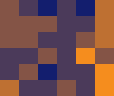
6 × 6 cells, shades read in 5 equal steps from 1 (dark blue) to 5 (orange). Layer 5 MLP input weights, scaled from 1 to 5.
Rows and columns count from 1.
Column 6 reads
4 4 4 3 5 5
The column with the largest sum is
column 6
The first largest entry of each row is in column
6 6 6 5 6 6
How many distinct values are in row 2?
3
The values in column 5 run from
1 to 5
